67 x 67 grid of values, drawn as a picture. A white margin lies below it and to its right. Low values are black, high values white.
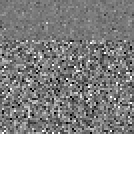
Odd rows or columns: none. Seam: horizontal, 30% of the way down, the top part calmer. Stripes: none. Mirror symmetry: none. Slope: none.
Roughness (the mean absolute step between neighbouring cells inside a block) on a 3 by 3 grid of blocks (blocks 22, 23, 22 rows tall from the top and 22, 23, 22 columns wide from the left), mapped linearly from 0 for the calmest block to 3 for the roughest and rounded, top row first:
0 0 0 / 3 3 3 / 3 3 3
